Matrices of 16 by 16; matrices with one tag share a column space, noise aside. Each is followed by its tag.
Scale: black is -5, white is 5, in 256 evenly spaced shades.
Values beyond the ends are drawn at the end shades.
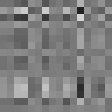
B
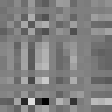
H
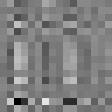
H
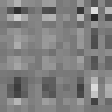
B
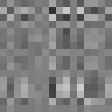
B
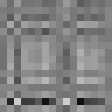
H
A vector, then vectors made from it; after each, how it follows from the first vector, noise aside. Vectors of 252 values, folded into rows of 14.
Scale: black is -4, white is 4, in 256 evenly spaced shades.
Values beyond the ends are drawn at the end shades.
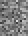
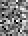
scaled up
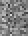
reversed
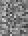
reversed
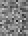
negated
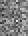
copied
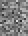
copied
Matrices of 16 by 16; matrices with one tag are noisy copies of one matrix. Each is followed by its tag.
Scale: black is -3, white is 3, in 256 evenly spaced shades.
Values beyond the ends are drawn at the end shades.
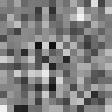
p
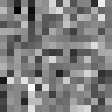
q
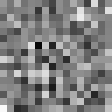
p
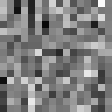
q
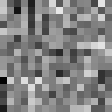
q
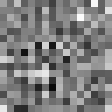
p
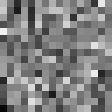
q
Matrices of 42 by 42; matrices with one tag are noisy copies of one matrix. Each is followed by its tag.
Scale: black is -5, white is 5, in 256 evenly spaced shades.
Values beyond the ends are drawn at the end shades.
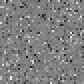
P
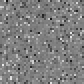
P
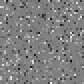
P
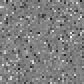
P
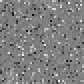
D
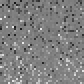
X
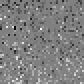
X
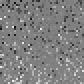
X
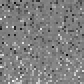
X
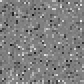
D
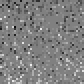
X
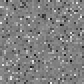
P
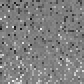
X
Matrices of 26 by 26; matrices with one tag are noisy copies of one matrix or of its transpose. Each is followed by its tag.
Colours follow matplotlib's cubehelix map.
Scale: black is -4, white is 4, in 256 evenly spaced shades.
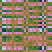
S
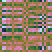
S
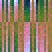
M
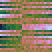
M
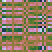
S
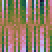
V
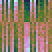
M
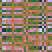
S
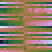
V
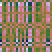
S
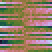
V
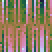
V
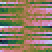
V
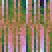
V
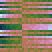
M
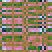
S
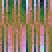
V
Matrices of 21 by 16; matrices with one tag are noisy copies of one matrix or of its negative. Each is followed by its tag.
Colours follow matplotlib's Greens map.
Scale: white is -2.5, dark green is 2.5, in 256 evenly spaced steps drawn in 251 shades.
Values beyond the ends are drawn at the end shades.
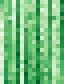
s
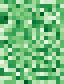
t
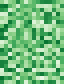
t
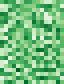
t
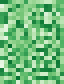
t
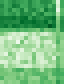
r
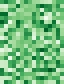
t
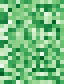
t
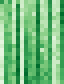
s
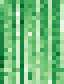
s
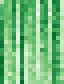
s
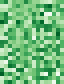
t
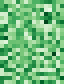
t
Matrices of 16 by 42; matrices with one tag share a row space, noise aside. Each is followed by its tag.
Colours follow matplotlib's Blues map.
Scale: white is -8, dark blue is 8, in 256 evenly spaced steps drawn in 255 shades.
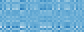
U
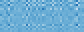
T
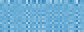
T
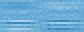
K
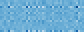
T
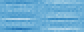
K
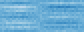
K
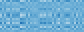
U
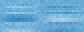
K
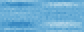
K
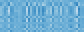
T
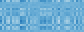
U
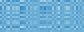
U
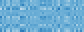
U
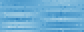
K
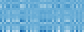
U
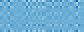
T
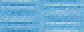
K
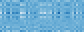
U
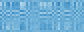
U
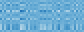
U
